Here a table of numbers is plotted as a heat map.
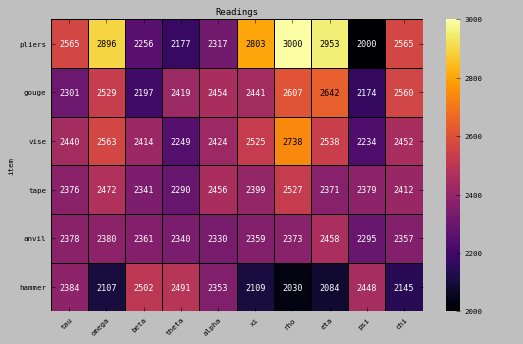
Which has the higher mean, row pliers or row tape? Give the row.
pliers
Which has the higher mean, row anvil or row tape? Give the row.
tape
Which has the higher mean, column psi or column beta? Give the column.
beta
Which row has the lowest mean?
hammer
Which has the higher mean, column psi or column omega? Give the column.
omega
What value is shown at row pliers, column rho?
3000
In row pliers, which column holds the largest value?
rho
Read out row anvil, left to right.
2378 2380 2361 2340 2330 2359 2373 2458 2295 2357
